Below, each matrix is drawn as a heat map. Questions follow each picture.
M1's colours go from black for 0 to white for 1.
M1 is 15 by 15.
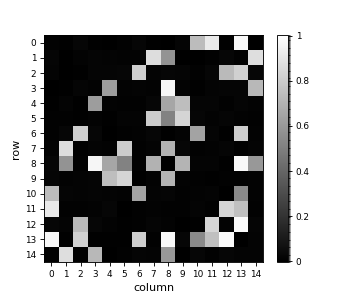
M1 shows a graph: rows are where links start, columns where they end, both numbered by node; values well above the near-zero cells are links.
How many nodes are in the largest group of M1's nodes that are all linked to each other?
3
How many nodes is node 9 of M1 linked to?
3
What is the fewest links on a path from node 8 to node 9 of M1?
1
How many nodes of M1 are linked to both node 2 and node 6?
1
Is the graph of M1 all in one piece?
yes
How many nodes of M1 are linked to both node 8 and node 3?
2
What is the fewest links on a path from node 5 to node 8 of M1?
1
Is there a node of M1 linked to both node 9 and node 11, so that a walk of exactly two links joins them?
no
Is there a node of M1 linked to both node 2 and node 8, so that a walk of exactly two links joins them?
yes
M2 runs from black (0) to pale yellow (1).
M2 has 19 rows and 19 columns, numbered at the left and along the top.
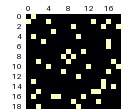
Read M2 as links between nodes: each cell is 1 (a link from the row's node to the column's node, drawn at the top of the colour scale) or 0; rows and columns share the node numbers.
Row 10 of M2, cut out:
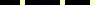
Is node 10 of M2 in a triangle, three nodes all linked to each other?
no
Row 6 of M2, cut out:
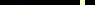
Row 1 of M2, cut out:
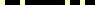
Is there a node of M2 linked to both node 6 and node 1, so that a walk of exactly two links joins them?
yes
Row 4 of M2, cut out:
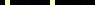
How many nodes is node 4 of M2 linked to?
2
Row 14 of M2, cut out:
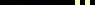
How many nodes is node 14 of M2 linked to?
2
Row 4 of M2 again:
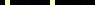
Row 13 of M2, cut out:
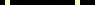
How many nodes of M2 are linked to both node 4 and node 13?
1
